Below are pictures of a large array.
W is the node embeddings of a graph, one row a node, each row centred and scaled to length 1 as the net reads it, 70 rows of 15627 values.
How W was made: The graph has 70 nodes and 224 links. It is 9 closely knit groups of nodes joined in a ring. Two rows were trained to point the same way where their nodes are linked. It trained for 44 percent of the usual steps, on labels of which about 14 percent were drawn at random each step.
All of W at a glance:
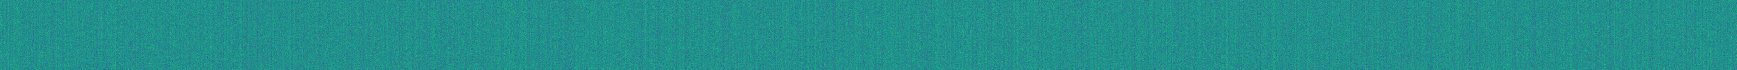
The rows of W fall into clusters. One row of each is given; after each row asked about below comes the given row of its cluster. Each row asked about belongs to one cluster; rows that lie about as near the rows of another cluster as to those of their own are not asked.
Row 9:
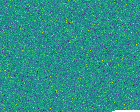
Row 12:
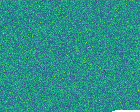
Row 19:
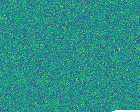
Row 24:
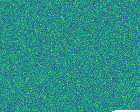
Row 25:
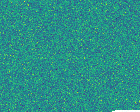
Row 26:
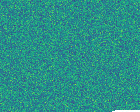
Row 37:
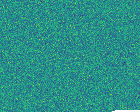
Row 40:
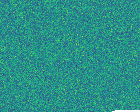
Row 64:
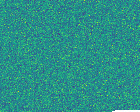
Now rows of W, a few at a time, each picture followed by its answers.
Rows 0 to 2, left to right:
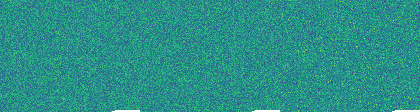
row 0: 25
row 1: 19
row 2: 26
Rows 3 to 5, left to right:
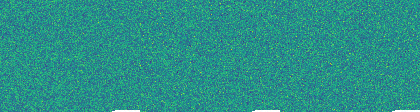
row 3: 40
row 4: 37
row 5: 26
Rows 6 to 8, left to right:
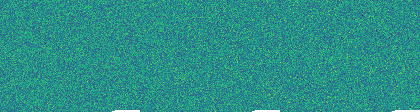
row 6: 40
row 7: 24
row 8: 25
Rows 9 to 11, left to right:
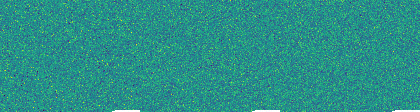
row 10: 19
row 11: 26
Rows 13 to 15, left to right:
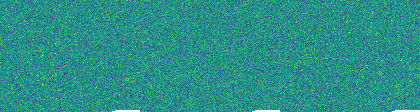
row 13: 9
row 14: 24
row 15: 37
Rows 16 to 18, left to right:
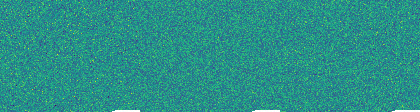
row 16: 24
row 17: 26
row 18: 37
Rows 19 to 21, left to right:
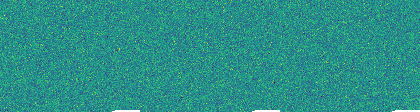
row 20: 24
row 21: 19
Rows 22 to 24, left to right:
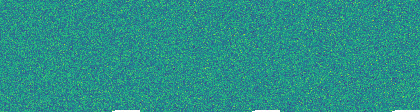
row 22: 64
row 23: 64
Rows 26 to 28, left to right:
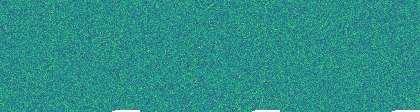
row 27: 26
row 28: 64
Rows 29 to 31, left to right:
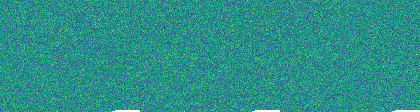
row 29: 9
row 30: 40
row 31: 40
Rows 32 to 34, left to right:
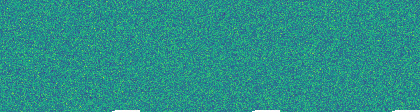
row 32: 37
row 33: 64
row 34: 37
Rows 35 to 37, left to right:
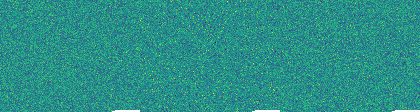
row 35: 64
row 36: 12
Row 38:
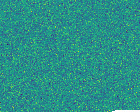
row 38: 19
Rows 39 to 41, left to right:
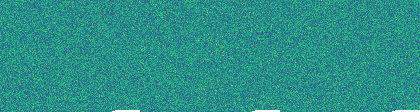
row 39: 25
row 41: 26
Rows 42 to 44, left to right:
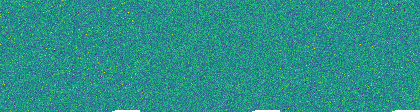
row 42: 12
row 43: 26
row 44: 19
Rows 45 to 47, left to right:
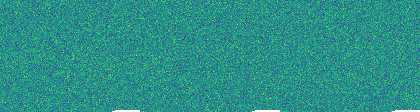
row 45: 12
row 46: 19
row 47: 19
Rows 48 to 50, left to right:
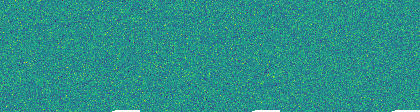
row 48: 19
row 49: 64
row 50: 64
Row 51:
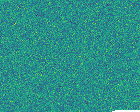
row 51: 24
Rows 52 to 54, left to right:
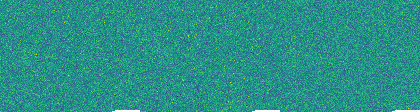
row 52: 37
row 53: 37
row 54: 25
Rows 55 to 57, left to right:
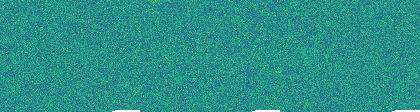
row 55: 24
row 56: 25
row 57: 37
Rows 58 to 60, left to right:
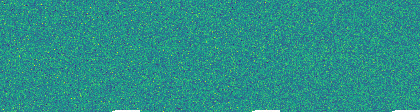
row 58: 25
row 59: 19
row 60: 25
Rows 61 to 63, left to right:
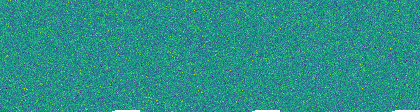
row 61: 12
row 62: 37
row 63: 9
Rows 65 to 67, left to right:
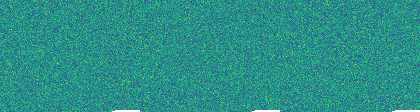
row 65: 9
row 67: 12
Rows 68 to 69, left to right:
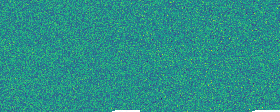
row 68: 40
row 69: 25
